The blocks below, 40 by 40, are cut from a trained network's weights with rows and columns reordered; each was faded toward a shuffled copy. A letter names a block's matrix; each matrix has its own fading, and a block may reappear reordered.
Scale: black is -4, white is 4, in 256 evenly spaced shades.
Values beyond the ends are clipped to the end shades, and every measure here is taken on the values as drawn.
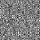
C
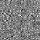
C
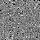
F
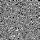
F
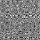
C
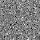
F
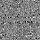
F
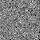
F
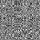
C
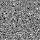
F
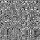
C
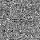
F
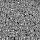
F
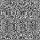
C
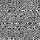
C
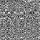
C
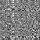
C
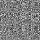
C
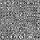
C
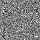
F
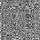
C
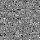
F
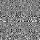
C
